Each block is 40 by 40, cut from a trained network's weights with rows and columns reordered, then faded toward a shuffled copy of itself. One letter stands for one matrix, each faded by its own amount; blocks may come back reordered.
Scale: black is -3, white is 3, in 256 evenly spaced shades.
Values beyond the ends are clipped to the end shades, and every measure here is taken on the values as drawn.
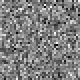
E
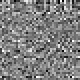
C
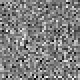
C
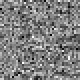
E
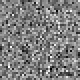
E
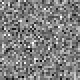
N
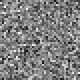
N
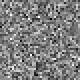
N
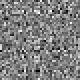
C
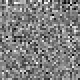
C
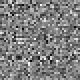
C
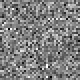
C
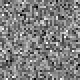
N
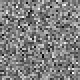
N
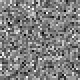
N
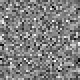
E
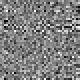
C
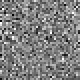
E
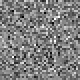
E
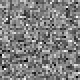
E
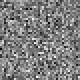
N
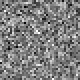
N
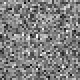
C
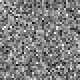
N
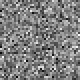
N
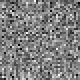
E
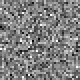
N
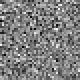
E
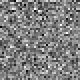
E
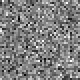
N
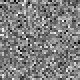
N
